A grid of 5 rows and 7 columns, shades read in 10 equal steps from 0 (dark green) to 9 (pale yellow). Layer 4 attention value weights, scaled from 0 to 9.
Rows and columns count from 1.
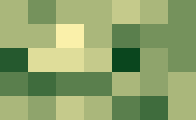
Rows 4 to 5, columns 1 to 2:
3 2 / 6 5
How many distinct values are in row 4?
4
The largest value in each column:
6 8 9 7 7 6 6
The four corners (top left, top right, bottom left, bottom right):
6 4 6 6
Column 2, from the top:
4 6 8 2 5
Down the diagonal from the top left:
6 6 8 3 3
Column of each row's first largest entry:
5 3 2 5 3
